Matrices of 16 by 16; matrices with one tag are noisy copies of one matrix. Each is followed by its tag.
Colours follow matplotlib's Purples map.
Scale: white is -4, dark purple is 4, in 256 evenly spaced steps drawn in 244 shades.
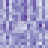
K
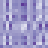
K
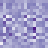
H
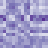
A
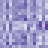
K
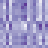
K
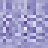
H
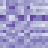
A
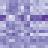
A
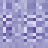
H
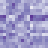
A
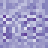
H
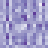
K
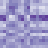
A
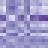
A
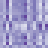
K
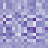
H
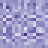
H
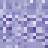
H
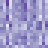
K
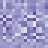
H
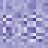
H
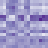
A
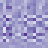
H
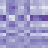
A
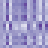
K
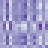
K
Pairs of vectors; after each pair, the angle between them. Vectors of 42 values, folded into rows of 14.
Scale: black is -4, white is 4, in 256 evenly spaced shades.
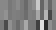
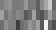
partly opposed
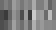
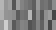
partly opposed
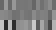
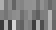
nearly opposite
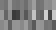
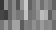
orthogonal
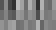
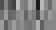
nearly parallel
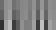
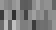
orthogonal
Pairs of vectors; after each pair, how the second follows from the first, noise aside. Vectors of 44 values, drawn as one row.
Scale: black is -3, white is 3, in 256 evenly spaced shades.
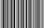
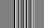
partly zeroed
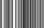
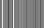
partly zeroed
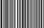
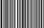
copied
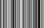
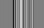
partly zeroed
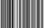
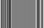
partly zeroed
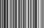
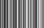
copied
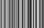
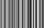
copied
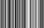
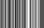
copied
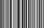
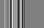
partly zeroed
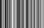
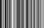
copied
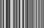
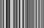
copied
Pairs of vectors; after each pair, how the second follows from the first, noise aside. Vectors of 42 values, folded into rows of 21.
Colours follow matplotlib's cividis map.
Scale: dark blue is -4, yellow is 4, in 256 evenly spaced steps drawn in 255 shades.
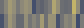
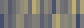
sign-scrambled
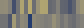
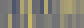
sign-scrambled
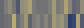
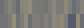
shrunk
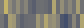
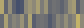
reversed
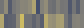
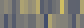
reversed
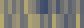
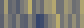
reversed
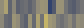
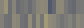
shrunk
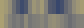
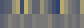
sign-scrambled
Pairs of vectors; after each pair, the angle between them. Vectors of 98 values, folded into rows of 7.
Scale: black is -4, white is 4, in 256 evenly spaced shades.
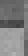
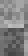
nearly opposite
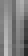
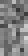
partly opposed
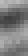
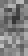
partly aligned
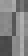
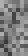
partly aligned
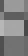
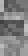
nearly opposite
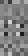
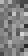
partly opposed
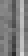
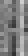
nearly parallel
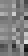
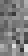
nearly opposite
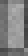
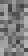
partly opposed
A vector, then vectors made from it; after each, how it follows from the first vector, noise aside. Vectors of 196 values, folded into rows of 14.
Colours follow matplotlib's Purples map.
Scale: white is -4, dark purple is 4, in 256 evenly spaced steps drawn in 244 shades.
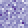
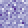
copied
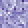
sign-scrambled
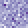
reversed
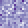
sign-scrambled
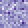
sign-scrambled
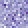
reversed
